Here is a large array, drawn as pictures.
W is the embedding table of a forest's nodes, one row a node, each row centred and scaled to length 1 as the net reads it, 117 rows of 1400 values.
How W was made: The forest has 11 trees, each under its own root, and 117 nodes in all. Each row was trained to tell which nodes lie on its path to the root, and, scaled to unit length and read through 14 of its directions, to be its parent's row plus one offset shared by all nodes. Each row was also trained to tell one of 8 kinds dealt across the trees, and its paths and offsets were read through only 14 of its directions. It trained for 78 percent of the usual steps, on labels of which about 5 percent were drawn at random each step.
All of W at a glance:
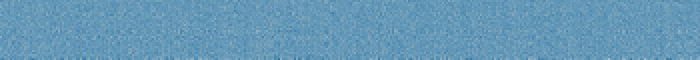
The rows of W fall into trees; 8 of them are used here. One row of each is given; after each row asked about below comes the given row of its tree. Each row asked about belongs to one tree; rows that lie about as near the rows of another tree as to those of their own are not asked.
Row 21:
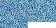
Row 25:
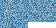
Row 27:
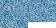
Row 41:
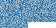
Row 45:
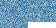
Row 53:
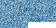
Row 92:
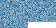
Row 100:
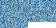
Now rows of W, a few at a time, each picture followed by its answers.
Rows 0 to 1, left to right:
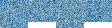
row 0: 25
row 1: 53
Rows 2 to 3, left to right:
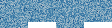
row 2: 53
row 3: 27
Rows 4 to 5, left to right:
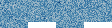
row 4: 27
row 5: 45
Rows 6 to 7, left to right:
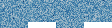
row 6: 25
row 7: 45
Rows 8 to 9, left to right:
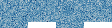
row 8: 92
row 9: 21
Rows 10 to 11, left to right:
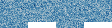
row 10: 25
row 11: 27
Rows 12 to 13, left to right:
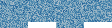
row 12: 45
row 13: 27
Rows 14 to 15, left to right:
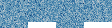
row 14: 92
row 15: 100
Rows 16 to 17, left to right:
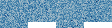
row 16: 100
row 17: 53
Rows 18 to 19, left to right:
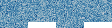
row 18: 21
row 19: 27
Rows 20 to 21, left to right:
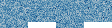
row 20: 41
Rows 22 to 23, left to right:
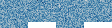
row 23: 25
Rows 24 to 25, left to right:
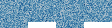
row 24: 53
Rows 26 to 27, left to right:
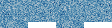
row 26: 27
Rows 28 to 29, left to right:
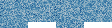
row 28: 25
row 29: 25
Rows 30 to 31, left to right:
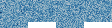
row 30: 53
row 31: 45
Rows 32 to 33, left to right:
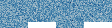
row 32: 53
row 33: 21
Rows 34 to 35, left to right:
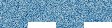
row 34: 92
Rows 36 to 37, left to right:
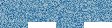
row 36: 53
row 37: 100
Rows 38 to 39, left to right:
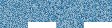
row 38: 45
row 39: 27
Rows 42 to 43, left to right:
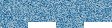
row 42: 27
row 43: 53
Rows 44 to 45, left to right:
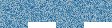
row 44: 41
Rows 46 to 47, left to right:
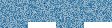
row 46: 27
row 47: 25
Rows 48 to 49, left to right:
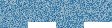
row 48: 45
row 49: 25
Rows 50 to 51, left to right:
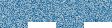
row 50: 45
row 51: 53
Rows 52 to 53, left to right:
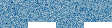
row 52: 21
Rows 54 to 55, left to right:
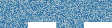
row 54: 92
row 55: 27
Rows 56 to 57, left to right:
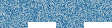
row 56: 41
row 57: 41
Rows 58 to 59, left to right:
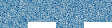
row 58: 21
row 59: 45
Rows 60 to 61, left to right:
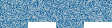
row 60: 21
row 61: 21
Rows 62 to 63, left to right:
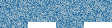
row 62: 21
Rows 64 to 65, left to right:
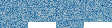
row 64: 25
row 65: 21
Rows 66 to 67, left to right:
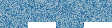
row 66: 41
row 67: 92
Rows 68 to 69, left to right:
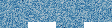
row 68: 25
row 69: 53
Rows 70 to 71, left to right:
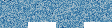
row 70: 100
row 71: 53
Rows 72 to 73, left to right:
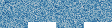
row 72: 27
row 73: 27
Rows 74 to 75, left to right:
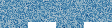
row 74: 27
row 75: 92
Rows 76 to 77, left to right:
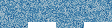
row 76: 53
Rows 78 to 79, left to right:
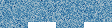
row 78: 27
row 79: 53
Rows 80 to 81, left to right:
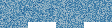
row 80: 53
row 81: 45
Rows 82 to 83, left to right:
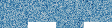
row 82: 21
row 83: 92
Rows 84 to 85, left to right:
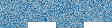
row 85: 21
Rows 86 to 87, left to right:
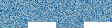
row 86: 21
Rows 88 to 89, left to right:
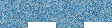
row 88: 53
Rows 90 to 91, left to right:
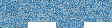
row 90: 21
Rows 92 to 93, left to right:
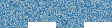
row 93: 41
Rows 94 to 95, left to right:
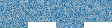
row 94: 92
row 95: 27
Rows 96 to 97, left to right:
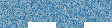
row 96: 45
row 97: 27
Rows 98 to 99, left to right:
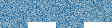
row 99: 21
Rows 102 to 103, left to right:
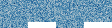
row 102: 45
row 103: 21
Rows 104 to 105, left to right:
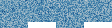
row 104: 45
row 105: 25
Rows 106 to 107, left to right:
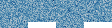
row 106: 27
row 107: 45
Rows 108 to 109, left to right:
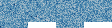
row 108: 92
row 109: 41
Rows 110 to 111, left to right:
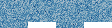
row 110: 92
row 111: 53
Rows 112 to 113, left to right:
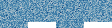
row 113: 21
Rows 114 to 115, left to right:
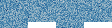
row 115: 53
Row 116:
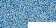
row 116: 21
